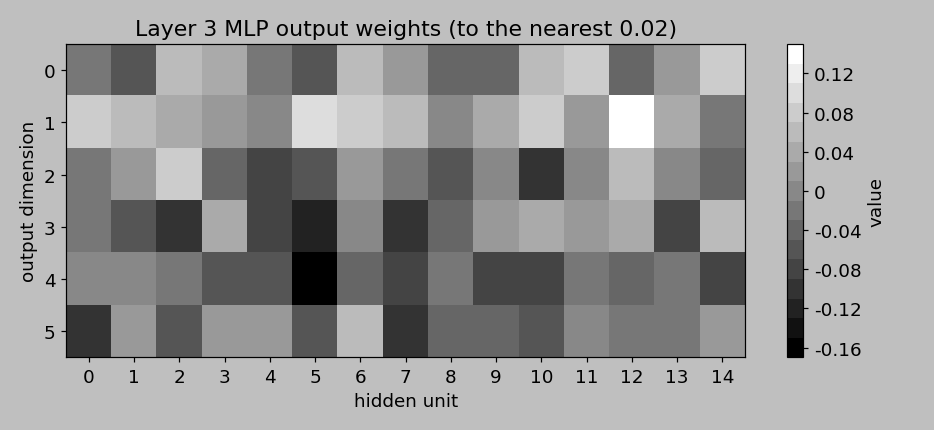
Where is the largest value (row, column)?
1 12
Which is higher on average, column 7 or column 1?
column 1
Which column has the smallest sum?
5
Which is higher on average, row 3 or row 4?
row 3
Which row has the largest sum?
1
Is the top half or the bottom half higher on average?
top
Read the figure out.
Title: Layer 3 MLP output weights (to the nearest 0.02)
x-axis: hidden unit, ticks 0 1 2 3 4 5 6 7 8 9 10 11 12 13 14
y-axis: output dimension, ticks 0 1 2 3 4 5 (0 at the top)
Colour bar: value, ticks -0.16 -0.12 -0.08 -0.04 0 0.04 0.08 0.12
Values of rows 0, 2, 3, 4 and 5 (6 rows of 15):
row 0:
-0.02 -0.06 0.06 0.04 -0.02 -0.06 0.06 0.02 -0.04 -0.04 0.06 0.08 -0.04 0.02 0.08
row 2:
-0.02 0.02 0.08 -0.04 -0.08 -0.06 0.02 -0.02 -0.06 0 -0.1 0 0.06 0 -0.04
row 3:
-0.02 -0.06 -0.1 0.04 -0.08 -0.12 0 -0.1 -0.04 0.02 0.04 0.02 0.04 -0.08 0.06
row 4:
0 0 -0.02 -0.06 -0.06 -0.16 -0.04 -0.08 -0.02 -0.08 -0.08 -0.02 -0.04 -0.02 -0.08
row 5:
-0.1 0.02 -0.06 0.02 0.02 -0.06 0.06 -0.1 -0.04 -0.04 -0.06 0 -0.02 -0.02 0.02
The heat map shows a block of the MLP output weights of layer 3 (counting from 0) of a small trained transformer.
